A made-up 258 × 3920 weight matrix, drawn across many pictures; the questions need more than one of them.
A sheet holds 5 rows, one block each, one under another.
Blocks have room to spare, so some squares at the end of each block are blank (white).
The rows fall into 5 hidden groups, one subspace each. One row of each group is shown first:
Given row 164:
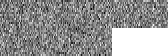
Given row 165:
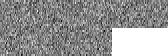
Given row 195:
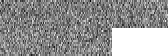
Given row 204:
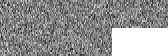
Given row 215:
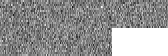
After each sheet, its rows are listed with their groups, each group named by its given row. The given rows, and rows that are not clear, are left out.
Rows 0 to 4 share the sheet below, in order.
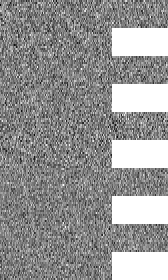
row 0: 165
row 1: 165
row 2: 215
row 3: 195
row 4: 195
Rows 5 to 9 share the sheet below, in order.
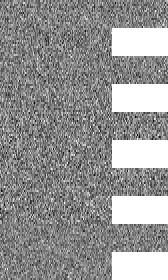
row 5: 215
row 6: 215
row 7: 164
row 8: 204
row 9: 164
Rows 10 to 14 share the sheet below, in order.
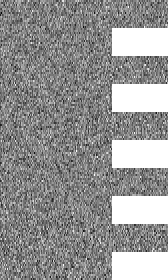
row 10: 195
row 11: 195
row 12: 195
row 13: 204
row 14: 164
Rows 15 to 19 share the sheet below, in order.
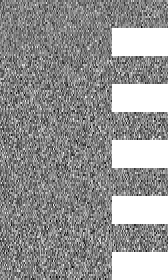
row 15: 215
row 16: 165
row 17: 164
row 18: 164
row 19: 164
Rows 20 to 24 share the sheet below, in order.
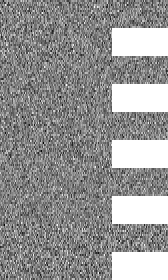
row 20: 204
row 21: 165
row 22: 215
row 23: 165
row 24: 165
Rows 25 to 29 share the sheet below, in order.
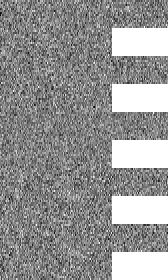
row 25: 195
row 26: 204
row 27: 204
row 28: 164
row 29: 164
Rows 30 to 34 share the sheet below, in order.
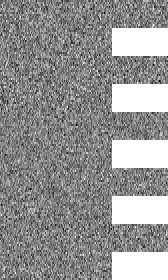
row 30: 164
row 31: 164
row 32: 195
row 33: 165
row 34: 165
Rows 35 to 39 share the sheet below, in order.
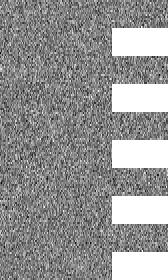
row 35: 215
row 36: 195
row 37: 165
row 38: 215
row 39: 215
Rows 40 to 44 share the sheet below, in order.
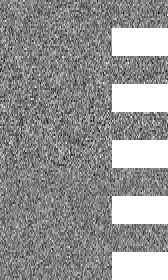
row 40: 164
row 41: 195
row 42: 164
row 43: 204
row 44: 215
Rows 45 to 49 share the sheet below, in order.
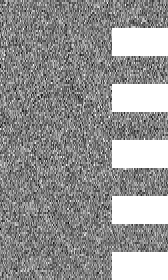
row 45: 204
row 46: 215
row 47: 195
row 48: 165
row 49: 165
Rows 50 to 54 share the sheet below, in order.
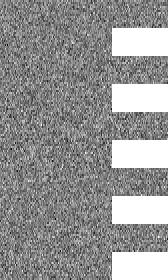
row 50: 164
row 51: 165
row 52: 165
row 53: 215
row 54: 164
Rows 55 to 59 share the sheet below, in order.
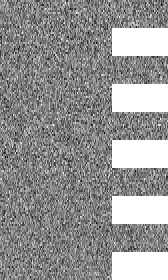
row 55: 195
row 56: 195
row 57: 164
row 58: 165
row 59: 195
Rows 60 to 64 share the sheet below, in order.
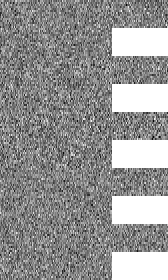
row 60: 195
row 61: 164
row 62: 164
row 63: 204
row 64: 164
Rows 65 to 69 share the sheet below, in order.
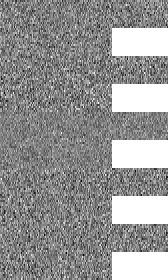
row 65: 195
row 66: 204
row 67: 165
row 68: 165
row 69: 165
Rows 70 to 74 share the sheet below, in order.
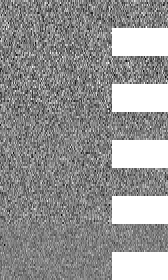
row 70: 164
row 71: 195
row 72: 215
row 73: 195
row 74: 195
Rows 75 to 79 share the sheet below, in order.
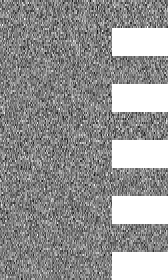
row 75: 195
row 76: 204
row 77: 165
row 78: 204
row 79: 165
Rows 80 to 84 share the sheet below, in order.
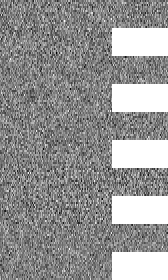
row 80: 164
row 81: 165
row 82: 215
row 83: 195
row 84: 164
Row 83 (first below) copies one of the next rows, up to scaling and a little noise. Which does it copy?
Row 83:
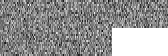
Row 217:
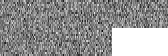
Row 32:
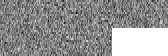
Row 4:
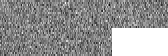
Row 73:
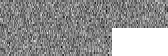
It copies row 217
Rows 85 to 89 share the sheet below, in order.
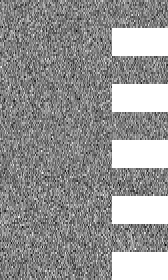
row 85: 215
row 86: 165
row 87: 215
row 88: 195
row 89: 195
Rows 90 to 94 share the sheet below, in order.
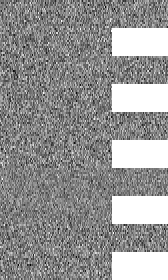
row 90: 165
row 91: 215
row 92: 204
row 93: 164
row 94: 165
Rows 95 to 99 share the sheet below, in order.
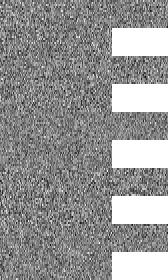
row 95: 215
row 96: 204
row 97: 215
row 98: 204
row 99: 164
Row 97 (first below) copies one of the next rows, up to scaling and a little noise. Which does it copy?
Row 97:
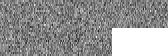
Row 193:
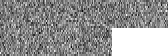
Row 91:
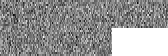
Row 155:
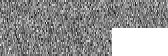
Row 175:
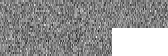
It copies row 175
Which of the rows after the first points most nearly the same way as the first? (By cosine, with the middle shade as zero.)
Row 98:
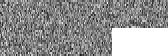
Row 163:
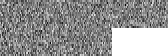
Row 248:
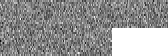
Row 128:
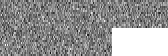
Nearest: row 248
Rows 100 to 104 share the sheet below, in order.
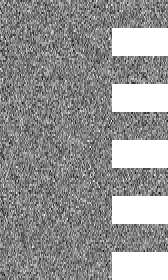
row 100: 204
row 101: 204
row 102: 164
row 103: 164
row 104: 195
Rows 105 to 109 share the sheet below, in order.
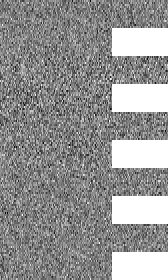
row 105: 195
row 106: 195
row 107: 215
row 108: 164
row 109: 164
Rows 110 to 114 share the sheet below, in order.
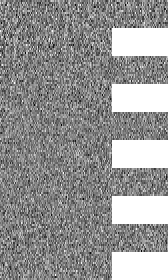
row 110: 204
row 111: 215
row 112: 215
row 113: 165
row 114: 215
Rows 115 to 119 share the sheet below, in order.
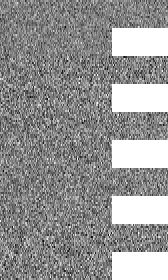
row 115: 215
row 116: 165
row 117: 215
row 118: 215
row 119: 164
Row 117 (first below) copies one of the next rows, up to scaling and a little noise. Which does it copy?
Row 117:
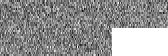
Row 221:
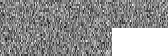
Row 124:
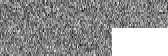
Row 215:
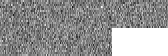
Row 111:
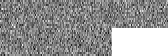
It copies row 124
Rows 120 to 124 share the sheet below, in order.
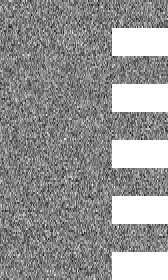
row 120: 215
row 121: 165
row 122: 215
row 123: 195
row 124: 215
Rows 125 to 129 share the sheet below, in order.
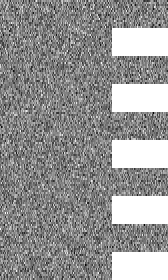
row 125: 164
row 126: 215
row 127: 204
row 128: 164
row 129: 165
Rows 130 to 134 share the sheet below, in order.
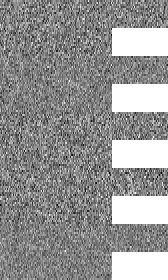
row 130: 215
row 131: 164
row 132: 164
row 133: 195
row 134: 215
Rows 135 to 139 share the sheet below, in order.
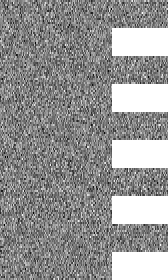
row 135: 164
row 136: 204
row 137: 164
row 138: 204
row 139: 165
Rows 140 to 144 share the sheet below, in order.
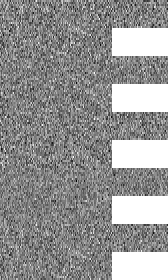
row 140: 164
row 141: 204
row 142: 204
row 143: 195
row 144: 164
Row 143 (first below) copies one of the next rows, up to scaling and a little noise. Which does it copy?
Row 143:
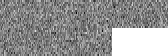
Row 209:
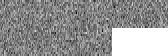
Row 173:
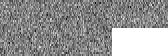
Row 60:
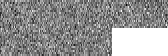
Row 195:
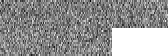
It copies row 209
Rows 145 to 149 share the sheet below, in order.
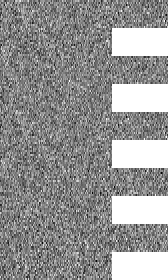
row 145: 195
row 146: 164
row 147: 195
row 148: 195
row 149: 215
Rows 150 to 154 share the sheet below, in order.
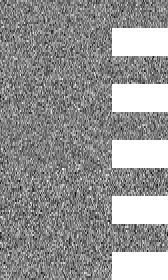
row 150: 204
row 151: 204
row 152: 204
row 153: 195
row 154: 195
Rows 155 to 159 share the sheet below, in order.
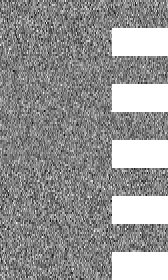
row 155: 215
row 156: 215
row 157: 195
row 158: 164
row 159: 204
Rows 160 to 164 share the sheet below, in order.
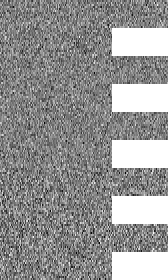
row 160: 215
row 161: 204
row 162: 165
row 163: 204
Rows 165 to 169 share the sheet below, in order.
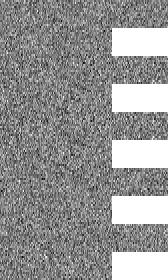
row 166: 164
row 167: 164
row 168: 204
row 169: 215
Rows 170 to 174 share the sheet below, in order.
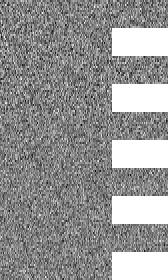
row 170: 204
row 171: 165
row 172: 165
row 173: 195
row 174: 195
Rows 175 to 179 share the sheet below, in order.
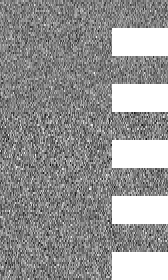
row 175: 215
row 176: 204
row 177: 164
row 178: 195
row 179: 215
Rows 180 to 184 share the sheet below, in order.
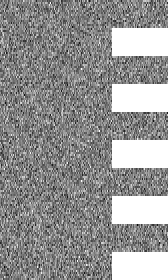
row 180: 164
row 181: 165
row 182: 164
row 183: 165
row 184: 195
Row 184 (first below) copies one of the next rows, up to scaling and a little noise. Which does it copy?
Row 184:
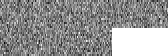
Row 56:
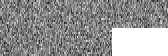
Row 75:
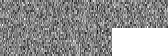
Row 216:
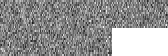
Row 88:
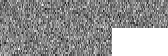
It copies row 56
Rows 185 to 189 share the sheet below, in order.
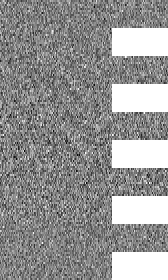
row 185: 204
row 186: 165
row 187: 165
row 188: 215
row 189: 215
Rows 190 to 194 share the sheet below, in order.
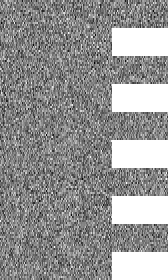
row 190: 204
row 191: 204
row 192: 215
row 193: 215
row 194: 164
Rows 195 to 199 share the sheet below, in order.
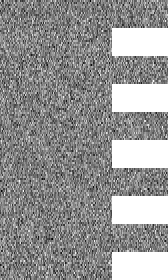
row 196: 164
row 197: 195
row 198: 204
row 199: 204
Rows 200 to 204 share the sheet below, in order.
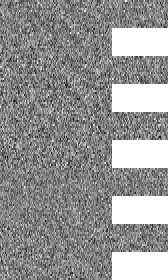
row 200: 165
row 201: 165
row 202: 164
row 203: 195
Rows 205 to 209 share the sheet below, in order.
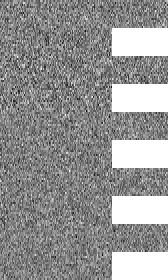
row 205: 215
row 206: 165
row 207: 195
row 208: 204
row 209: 195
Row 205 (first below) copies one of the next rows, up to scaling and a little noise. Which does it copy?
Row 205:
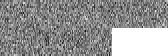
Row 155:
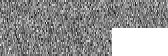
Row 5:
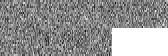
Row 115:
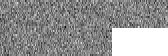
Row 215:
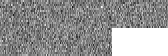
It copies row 5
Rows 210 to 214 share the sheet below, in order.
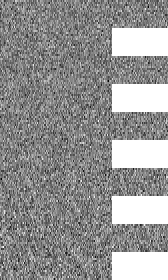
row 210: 195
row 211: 215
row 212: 165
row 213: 165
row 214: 165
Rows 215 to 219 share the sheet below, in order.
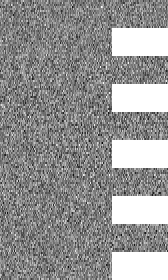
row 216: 195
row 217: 195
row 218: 164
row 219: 195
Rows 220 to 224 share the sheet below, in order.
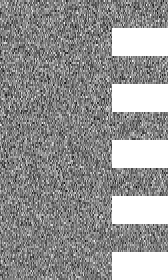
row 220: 195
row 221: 215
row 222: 204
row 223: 165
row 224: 204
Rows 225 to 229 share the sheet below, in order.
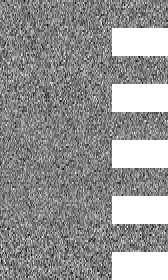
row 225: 165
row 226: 215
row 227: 195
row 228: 195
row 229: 204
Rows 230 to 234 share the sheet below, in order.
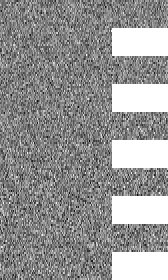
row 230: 165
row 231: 215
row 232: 165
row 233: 164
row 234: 204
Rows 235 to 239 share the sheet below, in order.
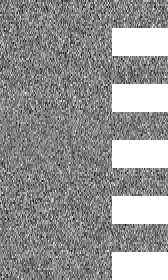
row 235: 164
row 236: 195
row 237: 204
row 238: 204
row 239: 165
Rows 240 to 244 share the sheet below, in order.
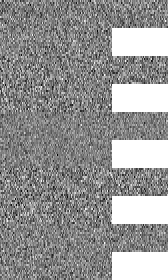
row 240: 195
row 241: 204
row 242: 165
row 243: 165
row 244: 204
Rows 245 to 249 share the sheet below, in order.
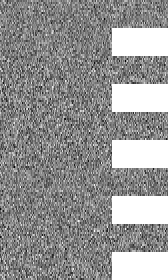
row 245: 204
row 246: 204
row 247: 215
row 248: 204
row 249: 204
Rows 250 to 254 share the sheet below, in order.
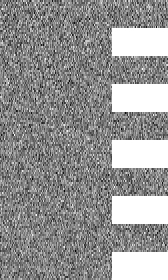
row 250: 215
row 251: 164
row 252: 204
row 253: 195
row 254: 195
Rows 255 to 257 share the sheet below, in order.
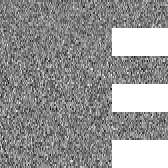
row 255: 164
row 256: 164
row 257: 204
